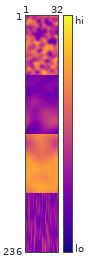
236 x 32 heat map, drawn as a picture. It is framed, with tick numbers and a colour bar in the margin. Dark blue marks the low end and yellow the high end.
It is made of 4 by 1 panels. Panel 1,1: middling, blotchy, strong in contrast. Panel 2,1: low, smooth. Panel 3,1: high, smooth. Panel 4,1: low, streaked downward.
